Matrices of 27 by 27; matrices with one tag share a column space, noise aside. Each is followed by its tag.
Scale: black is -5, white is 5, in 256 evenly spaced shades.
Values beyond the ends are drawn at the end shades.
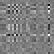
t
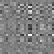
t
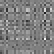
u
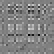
t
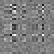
t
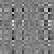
u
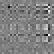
t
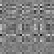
t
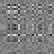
t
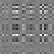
t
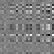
t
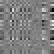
u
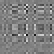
t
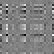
t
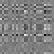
t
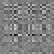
t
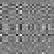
t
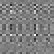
t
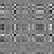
t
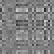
u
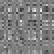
u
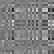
u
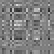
u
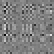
t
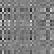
u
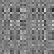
u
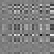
t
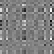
u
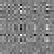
t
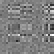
t
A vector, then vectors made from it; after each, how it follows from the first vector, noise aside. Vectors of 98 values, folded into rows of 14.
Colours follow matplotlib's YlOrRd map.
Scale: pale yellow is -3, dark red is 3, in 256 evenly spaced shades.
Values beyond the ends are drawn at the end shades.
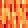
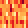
reversed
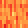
shrunk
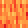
shrunk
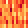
reversed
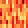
reversed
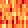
reversed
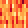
reversed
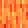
shrunk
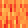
shrunk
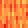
shrunk
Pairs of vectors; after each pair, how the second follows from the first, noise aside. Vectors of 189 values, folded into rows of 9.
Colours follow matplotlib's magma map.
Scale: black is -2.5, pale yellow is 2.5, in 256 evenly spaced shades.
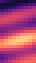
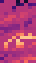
partly zeroed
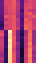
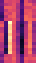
wrapped around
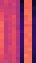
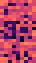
shuffled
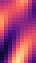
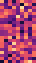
shuffled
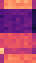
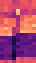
wrapped around
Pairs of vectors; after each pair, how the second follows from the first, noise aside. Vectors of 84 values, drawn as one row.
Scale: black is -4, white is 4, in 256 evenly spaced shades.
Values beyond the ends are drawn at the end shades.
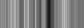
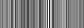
sign-scrambled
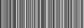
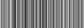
sign-scrambled
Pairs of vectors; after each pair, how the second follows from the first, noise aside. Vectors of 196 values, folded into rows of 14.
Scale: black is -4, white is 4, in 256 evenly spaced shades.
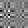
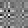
negated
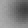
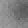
shrunk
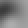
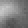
negated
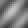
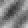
negated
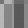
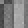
negated
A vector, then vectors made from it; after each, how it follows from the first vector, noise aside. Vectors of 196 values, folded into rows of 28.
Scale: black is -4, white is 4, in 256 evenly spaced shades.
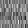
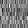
reversed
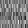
copied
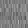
shrunk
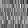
wrapped around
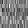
reversed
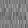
shrunk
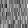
wrapped around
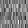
copied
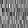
reversed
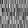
reversed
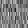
wrapped around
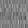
shrunk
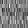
reversed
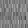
shrunk
